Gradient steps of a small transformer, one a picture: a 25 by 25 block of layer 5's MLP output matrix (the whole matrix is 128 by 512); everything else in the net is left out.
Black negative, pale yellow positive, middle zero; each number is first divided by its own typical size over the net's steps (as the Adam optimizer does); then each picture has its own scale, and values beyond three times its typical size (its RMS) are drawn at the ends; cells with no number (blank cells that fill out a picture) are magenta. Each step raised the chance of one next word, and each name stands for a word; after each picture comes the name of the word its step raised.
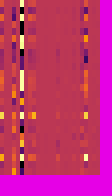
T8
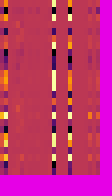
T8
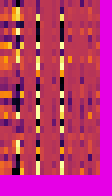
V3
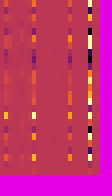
T8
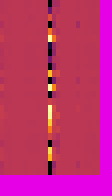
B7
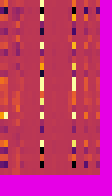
T8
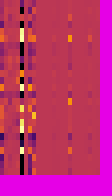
B7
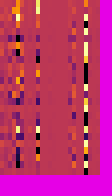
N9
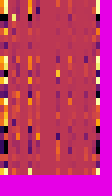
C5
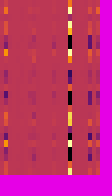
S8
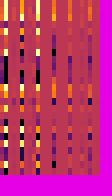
N9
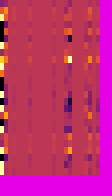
V3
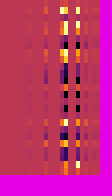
S8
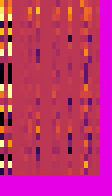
N9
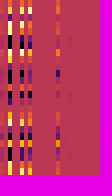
S8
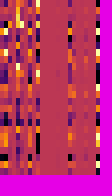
N9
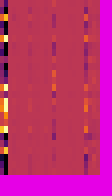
B7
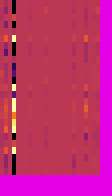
B7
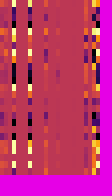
N9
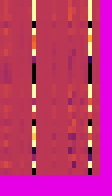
N9
